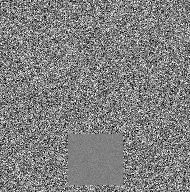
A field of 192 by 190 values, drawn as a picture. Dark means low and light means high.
Odd patch: calmer, in the bottom middle. Odd rows or columns: none. Mirror symmetry: none. Histogram: bell-shaped. Stripes: none. Grain: fine. Slope: none.
